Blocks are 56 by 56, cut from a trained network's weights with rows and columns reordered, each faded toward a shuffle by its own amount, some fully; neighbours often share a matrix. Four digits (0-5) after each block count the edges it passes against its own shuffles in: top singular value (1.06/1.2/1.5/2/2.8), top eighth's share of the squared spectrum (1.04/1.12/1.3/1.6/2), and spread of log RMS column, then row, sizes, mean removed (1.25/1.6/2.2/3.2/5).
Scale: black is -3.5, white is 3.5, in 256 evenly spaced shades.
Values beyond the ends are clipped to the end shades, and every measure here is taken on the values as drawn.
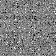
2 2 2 0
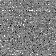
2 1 0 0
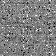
2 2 1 0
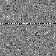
3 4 0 2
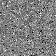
2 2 0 0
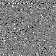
2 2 0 0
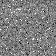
0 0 0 0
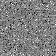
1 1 0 0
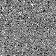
0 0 0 0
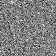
0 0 0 0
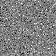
0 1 0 0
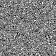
0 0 0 0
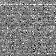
3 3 1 1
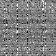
3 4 3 0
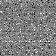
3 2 1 0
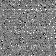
2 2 1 0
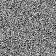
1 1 0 0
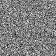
1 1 0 0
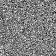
1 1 0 0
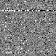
3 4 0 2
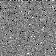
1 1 0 0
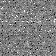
2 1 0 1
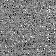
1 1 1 0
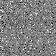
1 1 0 0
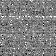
3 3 2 1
